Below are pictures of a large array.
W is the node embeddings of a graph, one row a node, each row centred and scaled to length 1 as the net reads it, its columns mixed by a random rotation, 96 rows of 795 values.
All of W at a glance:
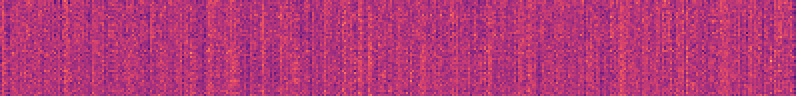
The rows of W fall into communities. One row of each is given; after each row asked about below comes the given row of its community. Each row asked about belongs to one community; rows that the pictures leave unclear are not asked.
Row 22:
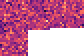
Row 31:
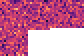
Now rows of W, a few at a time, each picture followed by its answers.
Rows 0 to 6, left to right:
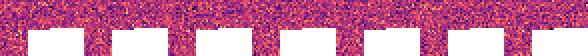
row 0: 31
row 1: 31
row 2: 31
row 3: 31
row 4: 31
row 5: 31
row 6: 31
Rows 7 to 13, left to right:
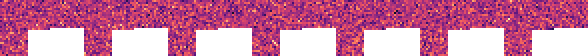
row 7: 22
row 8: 22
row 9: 31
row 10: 22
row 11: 31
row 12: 31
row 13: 22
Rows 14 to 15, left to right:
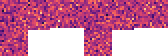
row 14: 22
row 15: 22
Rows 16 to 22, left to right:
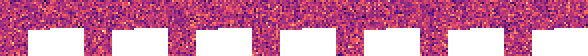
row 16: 31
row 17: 31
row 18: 22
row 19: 22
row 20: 31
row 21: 22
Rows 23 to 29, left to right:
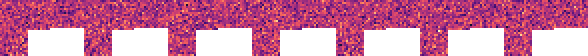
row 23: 31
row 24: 31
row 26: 22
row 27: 31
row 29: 31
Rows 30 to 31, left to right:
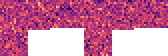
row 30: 31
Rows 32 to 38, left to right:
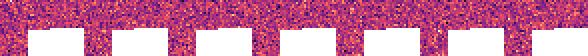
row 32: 22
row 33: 31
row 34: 31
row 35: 31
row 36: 31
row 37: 31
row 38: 22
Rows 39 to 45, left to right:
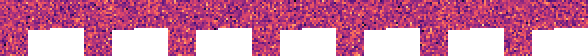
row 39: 31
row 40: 22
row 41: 31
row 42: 22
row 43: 31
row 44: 22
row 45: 31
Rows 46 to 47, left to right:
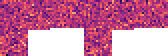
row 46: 22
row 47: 22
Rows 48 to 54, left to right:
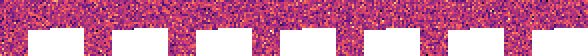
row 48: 22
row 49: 22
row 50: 31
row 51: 31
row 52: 22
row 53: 22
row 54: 22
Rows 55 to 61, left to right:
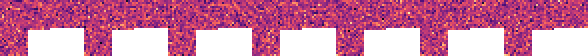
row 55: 31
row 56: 22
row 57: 22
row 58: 31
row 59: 22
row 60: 22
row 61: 22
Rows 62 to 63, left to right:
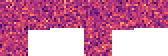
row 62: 22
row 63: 22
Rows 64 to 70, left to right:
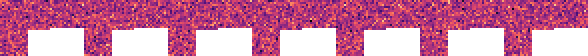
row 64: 31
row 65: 22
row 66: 22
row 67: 31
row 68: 22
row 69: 22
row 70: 31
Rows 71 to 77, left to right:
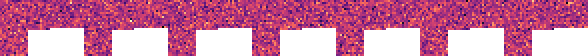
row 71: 31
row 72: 22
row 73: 22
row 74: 22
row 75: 31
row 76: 31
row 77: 22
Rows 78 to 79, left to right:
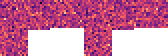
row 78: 22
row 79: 22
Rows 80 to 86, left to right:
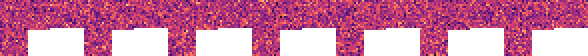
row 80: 22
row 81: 22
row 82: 31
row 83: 22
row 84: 22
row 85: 31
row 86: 31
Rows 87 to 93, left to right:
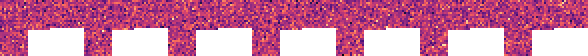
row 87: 22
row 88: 31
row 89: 22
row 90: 31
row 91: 31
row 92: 22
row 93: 22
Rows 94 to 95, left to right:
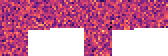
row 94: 22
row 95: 31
